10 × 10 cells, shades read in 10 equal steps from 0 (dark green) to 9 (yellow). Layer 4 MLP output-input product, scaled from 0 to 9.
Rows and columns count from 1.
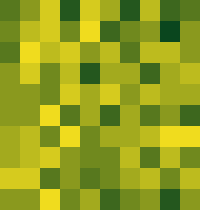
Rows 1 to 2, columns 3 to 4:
8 1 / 8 4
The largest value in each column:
8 9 9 9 9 8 7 7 9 9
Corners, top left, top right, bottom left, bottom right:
3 3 5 5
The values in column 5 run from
1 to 9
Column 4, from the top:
1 4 8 7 8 3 9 5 5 4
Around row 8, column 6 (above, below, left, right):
6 4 4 7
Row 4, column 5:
1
